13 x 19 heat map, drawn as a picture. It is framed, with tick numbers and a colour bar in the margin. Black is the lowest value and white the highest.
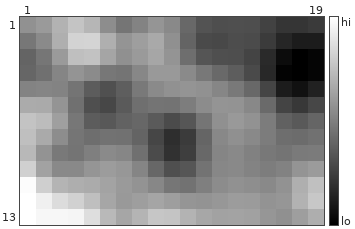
No regular stripes run through it. The halves do not mirror each other. Values rise toward the bottom left. The histogram is bell-shaped. The top right is the ninth with the lowest average.
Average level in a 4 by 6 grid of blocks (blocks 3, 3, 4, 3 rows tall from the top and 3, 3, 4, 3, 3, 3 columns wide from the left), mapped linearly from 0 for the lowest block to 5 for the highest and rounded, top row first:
3 4 3 1 1 0 / 3 2 2 3 2 0 / 3 2 2 2 3 2 / 5 4 3 3 3 3
